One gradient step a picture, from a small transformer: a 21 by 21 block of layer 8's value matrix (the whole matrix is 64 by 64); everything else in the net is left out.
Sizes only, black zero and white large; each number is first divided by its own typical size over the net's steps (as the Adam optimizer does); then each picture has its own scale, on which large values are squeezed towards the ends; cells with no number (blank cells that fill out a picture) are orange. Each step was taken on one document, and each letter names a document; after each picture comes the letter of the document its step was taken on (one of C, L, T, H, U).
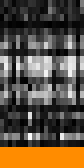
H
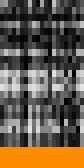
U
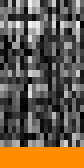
U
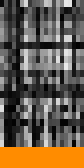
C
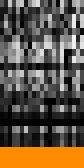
U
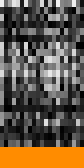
C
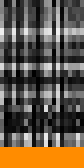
C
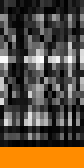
H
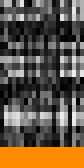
U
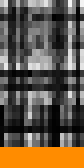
H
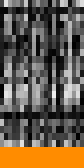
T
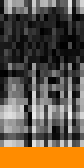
T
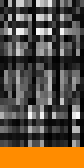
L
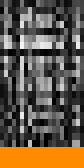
L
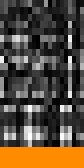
H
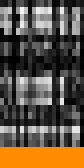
L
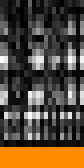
H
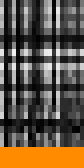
C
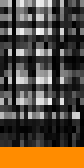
L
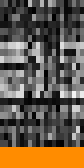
U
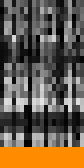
T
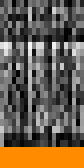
U
